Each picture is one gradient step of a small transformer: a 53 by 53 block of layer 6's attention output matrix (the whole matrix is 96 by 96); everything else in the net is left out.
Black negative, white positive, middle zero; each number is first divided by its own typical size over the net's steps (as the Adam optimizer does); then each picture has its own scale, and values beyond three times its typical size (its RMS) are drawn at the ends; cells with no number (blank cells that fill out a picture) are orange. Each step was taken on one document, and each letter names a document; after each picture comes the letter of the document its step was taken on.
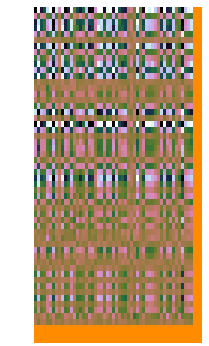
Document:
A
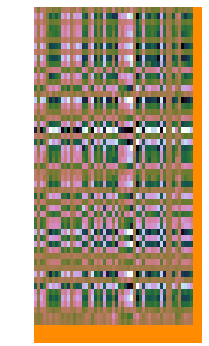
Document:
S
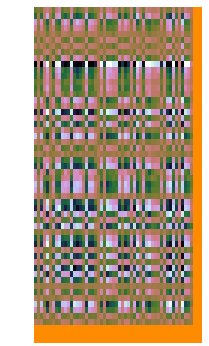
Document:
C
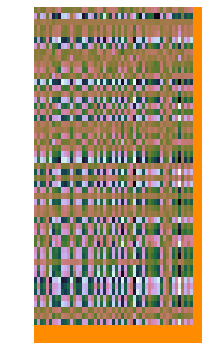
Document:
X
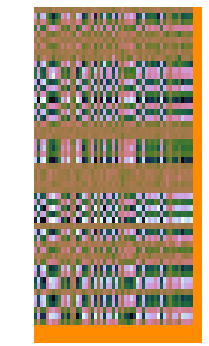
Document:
S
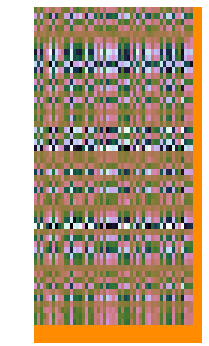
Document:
C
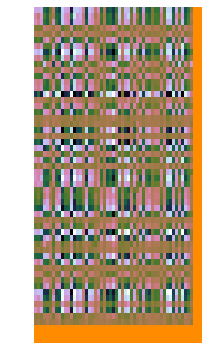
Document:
C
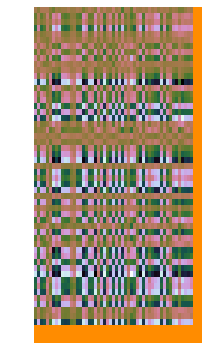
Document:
X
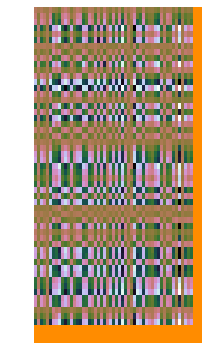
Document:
X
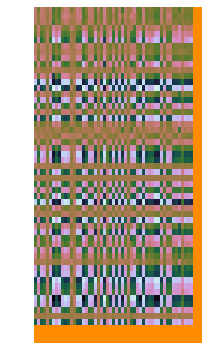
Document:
X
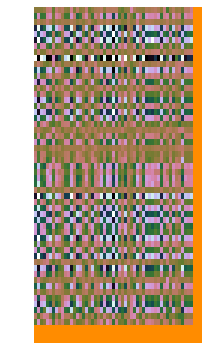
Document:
S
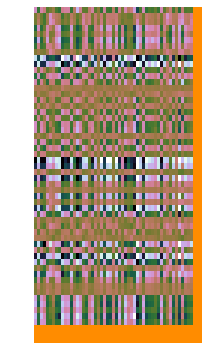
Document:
S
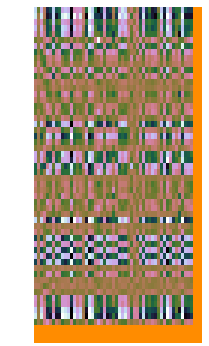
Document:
A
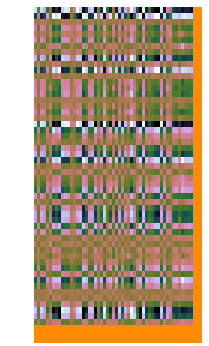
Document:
S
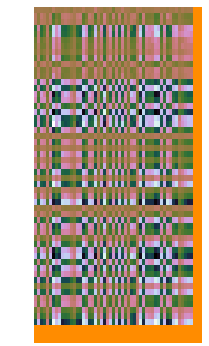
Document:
X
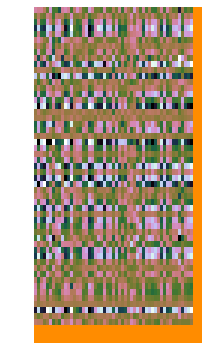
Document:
A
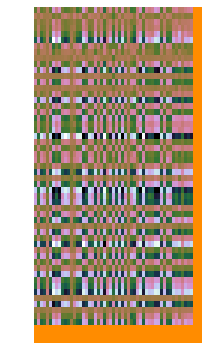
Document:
X
